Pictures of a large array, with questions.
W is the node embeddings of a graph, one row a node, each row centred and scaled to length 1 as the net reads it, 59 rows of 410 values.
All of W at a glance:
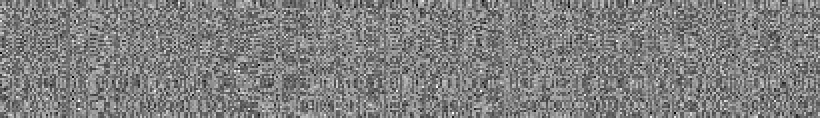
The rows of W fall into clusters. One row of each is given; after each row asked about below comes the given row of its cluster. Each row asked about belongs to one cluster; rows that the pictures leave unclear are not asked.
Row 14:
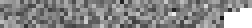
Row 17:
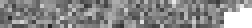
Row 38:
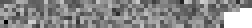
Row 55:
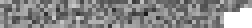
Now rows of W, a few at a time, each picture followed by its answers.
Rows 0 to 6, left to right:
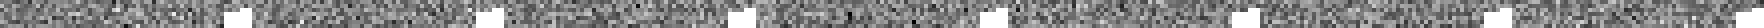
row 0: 14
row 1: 14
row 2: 14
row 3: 14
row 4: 55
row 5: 17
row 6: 38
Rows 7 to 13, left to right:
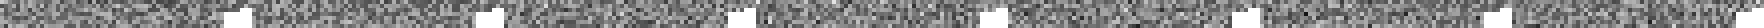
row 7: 55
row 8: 55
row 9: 14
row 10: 17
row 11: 14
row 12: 55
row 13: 17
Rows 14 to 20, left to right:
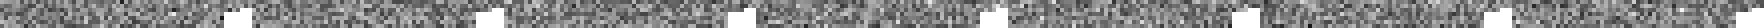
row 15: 38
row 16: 55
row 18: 38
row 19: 17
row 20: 38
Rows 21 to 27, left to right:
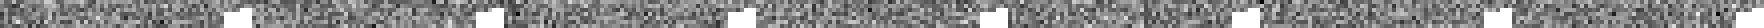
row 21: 17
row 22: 38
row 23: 17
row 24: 55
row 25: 17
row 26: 14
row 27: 17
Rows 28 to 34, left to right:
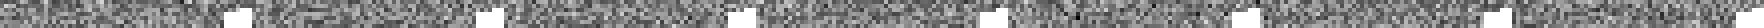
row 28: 38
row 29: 14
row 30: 14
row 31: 55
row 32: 38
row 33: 55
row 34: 17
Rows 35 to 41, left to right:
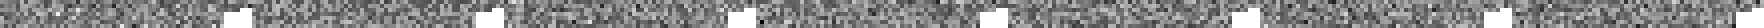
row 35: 55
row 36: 55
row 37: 14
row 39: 14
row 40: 14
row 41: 14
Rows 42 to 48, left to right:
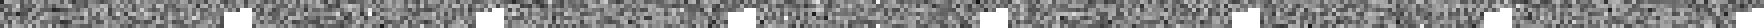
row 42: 14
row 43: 14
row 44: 38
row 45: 38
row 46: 14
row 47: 17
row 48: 38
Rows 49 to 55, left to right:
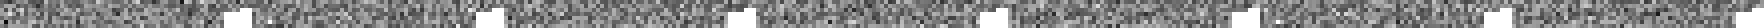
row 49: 38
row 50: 17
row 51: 55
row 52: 55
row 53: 55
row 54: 17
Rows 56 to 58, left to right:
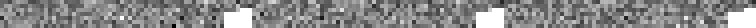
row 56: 38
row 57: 38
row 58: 38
